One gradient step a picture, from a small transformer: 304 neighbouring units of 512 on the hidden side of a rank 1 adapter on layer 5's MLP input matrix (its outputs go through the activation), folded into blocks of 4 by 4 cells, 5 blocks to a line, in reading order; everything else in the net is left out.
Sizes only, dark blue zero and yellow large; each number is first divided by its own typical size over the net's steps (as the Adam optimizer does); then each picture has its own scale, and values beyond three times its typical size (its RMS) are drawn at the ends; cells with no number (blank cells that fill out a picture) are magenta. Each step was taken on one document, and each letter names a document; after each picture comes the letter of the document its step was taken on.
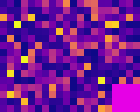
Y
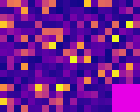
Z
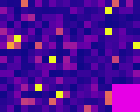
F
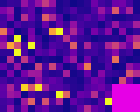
F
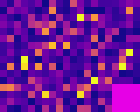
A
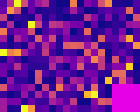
Z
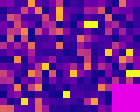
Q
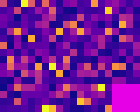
A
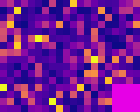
Z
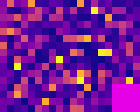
Q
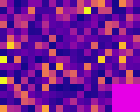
Q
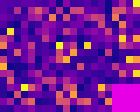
Q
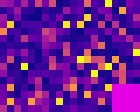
Z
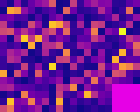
Z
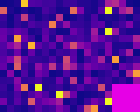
F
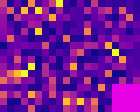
Y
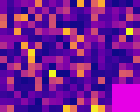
Q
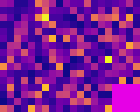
Y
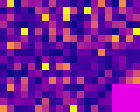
Q
